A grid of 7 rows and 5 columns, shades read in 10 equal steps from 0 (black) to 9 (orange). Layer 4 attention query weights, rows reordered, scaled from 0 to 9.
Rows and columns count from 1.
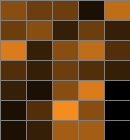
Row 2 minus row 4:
1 3 -2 1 0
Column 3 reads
4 2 5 4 5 9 6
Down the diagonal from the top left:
5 5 5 3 0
